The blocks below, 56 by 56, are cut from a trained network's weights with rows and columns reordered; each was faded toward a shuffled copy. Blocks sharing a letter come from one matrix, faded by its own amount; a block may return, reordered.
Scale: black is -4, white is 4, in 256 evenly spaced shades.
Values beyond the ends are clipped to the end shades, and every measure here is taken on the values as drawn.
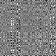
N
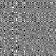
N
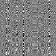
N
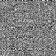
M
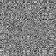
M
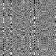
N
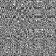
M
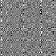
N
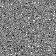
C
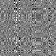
N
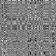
N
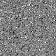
C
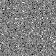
C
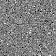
C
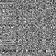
M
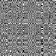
N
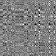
N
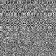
M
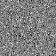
C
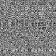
M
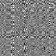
N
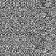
M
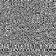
M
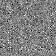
C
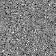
C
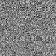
M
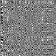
N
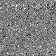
C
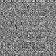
M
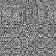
M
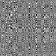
N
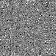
C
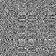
M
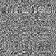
M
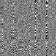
N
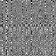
N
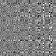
N
